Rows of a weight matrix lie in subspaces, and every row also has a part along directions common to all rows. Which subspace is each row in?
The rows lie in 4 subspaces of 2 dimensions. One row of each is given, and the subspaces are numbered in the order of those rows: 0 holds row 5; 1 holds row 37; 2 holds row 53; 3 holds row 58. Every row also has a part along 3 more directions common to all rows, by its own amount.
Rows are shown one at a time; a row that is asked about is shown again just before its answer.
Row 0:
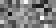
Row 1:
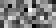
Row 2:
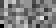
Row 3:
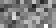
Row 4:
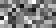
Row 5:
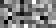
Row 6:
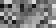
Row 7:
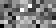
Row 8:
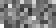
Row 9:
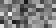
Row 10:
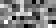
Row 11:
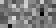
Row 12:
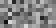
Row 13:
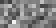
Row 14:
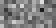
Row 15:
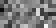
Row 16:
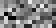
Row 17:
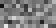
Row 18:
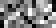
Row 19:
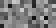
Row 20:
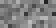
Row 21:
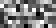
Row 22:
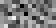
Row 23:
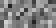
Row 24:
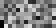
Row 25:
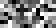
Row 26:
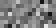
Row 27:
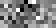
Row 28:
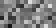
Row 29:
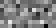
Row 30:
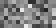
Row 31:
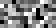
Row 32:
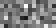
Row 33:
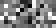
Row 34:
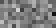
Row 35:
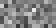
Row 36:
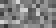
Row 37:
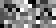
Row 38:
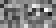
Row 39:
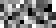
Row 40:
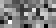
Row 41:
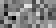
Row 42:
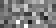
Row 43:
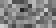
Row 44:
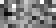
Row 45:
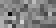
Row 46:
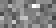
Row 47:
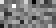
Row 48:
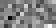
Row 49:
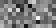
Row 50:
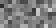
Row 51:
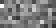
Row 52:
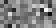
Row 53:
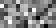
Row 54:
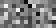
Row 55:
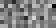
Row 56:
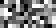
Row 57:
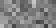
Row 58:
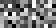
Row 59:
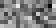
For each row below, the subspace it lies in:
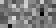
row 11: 0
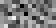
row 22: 0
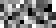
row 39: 3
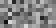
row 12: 0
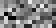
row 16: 1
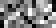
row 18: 3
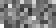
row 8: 3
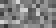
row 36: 2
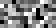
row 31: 2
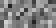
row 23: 3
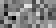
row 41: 1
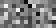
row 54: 1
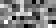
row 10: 0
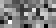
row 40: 2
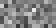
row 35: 2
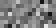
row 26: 2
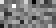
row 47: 0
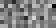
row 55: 3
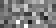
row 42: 0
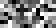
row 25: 2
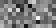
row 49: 1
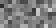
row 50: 2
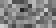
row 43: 1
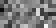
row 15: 2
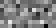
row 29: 2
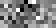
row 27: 1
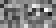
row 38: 2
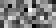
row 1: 3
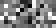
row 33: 1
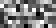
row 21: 2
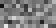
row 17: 2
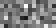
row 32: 3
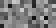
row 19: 3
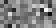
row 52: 2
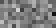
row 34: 1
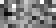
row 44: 0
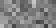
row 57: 1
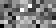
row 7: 1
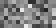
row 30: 1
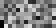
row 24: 1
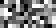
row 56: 0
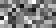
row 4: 1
